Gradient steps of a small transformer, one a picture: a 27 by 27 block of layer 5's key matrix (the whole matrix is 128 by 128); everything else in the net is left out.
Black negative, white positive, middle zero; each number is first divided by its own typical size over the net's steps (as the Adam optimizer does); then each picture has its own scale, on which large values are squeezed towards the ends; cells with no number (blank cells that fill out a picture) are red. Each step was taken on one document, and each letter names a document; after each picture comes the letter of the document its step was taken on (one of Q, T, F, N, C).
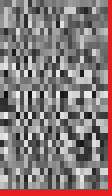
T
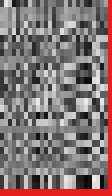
T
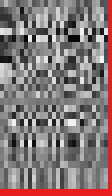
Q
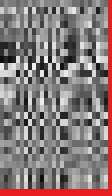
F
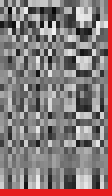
T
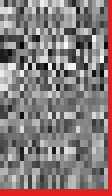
Q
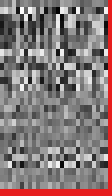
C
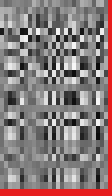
F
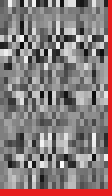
Q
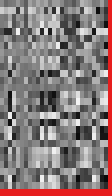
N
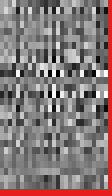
N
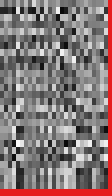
C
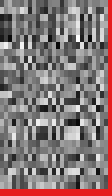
Q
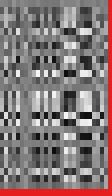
N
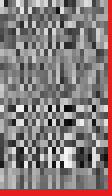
C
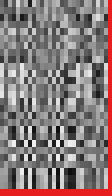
T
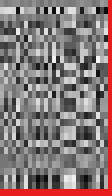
N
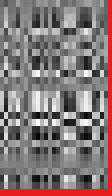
N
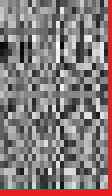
Q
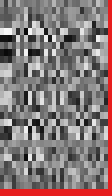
F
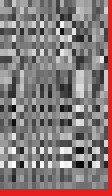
C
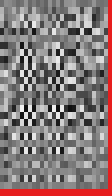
F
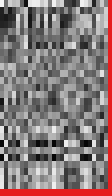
F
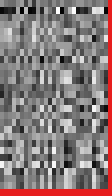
C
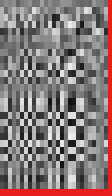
F
